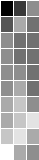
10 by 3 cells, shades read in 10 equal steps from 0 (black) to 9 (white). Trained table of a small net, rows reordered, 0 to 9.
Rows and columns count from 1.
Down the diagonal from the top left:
0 6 4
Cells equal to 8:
2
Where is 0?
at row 1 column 1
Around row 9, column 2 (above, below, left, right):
7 6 7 6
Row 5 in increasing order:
4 5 5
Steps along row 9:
up down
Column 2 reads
2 6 4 4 5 6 7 7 8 6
